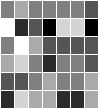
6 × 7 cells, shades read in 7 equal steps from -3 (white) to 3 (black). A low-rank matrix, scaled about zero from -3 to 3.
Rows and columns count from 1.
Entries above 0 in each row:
1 4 4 2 2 3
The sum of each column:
-1 -5 -1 4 1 1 4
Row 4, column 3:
0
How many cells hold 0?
12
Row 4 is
-1 -2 0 2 0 0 1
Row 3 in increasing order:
-3 -1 0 1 1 1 1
